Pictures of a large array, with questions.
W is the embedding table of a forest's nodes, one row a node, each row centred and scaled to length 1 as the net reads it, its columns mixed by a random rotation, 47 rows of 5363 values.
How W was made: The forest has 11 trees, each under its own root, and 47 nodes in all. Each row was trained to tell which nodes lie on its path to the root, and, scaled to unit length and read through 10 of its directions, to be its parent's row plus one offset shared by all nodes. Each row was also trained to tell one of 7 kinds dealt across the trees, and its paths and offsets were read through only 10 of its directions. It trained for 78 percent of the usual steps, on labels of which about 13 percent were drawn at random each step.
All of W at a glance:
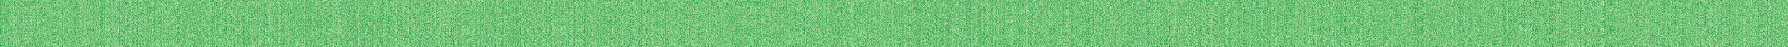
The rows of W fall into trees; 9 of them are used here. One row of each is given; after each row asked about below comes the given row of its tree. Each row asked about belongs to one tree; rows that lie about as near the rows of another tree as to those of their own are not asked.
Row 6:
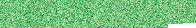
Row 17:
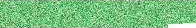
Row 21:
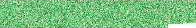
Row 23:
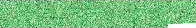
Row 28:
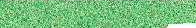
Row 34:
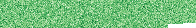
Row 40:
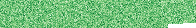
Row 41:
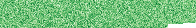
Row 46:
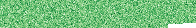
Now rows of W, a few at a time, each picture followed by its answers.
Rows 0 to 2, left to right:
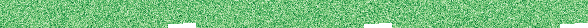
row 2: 46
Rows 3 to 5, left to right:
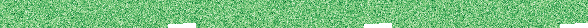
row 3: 46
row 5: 46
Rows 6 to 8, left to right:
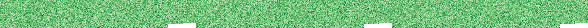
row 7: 34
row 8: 34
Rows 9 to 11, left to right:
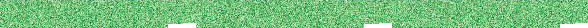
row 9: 23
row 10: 6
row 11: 23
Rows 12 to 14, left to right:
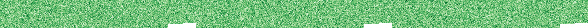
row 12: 41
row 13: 6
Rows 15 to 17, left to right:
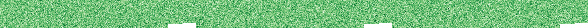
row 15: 46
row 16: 21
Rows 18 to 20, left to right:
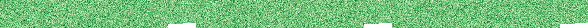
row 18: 28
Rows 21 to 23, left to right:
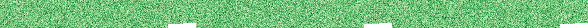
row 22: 6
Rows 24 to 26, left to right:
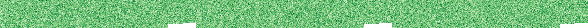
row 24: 17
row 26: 46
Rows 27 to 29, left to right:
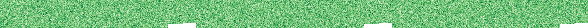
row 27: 21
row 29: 28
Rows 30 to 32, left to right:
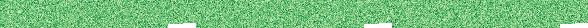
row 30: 28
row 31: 40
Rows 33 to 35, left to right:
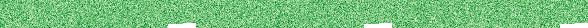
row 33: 28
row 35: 17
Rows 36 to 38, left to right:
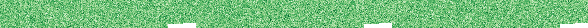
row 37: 6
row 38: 23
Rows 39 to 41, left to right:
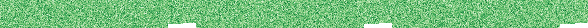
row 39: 23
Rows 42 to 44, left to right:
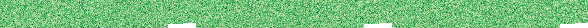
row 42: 34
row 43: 41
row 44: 41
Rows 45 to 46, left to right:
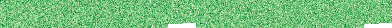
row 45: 28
